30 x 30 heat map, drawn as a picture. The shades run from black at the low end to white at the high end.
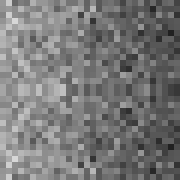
The grain is fine, like static. It is mirror symmetric from top to bottom. There is an overall slope up to the left. No regular stripes run through it.
